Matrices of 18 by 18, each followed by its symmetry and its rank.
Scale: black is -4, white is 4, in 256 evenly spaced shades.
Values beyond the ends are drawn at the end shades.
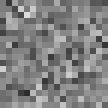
neither, full rank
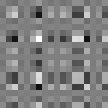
symmetric, rank one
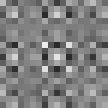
symmetric, rank two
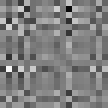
antisymmetric, rank two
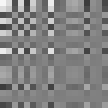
symmetric, rank one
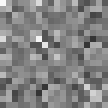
symmetric, rank three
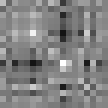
symmetric, rank two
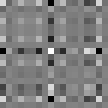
symmetric, rank one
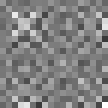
symmetric, rank three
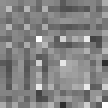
symmetric, rank three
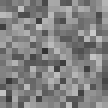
neither, full rank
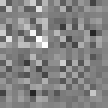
symmetric, rank three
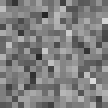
neither, full rank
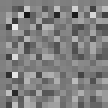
antisymmetric, rank two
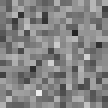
neither, full rank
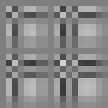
symmetric, rank one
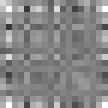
symmetric, rank two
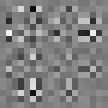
antisymmetric, rank two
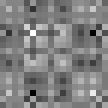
symmetric, rank two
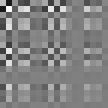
symmetric, rank one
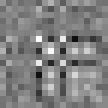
symmetric, rank two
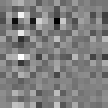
antisymmetric, rank two
